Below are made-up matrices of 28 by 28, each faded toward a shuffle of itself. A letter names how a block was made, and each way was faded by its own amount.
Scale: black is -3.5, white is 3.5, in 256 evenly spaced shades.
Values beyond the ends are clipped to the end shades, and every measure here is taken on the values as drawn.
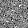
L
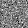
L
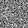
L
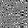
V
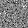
L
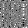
V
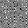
V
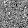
L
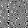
V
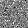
L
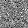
L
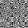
V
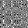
V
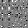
V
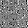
V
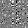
V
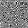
V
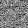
L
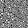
L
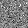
L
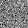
L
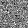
L
